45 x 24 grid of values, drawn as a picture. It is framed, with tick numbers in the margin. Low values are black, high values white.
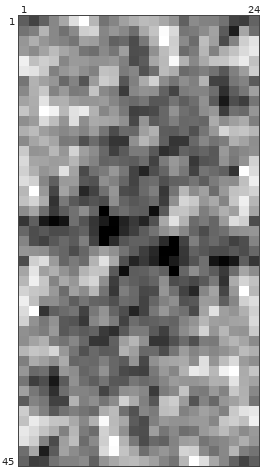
The field is mottled with small blotches. No regular stripes run through it. A half turn leaves it unchanged. No overall slope runs across the table.
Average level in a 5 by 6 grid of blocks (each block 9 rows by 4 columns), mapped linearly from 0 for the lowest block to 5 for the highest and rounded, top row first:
443433
531124
320023
421135
334344
